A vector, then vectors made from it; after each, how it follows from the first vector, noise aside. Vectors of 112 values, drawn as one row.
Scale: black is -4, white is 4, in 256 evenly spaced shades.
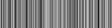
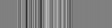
partly zeroed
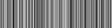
reversed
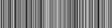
copied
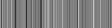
partly zeroed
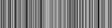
copied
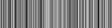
copied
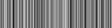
reversed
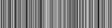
copied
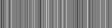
partly zeroed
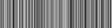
reversed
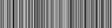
reversed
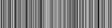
copied
